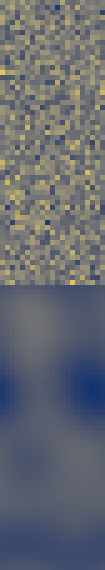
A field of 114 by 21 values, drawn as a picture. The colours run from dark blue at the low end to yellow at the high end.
It is made of 2 by 1 panels. Panel 1,1: middling, fine-grained, strong in contrast. Panel 2,1: low, smooth.
